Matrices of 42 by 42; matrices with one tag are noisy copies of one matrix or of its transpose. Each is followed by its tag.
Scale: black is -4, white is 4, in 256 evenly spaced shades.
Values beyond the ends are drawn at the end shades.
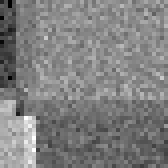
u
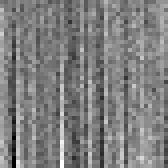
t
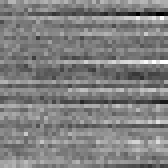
t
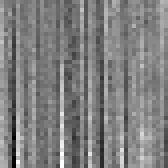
t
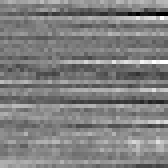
t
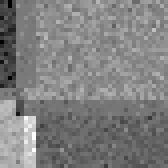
u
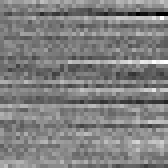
t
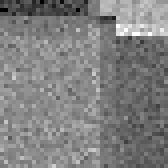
u
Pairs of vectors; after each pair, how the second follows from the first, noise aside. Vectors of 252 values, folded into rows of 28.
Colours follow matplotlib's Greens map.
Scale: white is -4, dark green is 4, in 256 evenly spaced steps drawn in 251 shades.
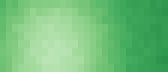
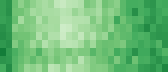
wrapped around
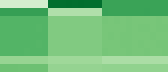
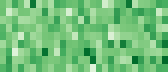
shuffled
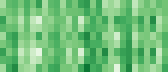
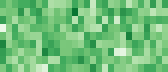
shuffled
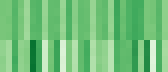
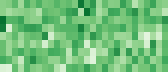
shuffled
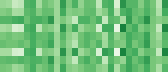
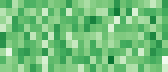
shuffled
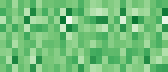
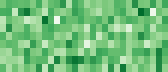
shuffled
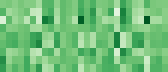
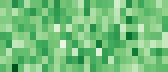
shuffled
